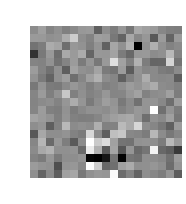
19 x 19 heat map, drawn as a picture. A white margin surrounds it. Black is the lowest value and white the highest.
Histogram: heavy tails on both sides. Calmest part: centre. Odd patch: rougher, in the bottom middle. Slope: none.
